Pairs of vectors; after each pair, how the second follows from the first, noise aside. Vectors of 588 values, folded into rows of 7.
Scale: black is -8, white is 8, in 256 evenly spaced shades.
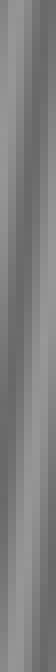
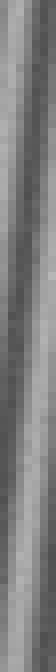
scaled up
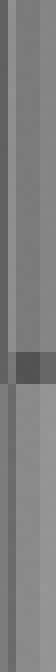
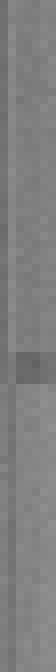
shrunk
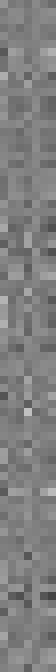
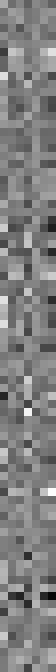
scaled up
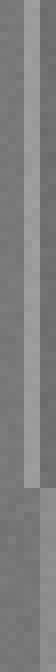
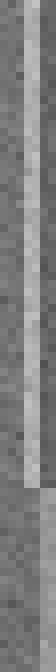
scaled up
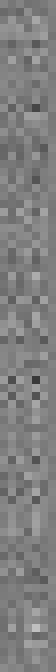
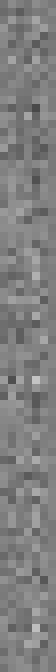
sign-scrambled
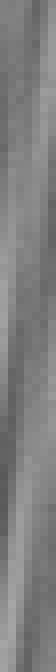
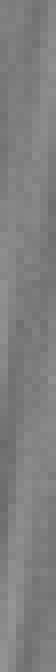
shrunk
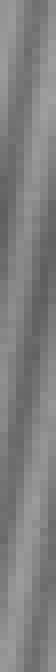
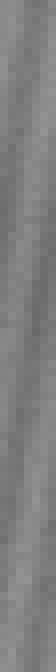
shrunk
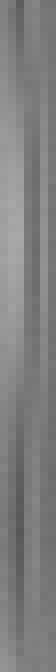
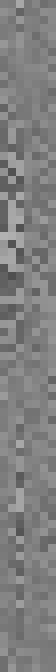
sign-scrambled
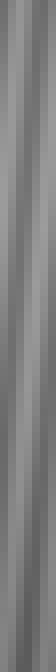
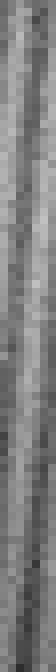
scaled up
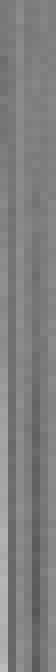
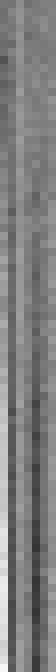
scaled up
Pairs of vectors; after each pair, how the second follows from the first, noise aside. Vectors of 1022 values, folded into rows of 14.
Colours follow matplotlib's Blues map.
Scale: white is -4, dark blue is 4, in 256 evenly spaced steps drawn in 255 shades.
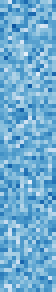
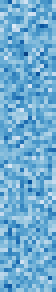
negated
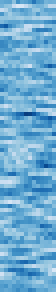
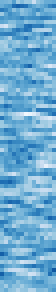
negated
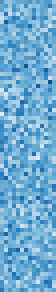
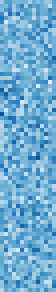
negated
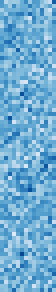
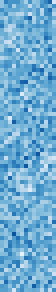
negated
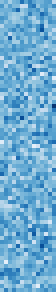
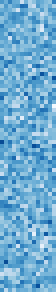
negated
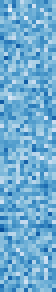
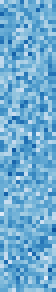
shuffled
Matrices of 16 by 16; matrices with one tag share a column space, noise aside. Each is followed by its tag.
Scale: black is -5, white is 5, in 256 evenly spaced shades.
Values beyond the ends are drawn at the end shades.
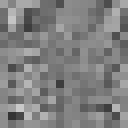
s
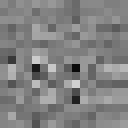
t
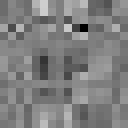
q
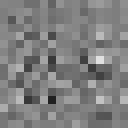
t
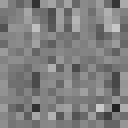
s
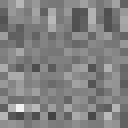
s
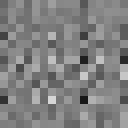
t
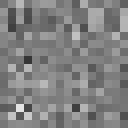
s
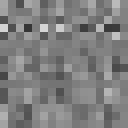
q
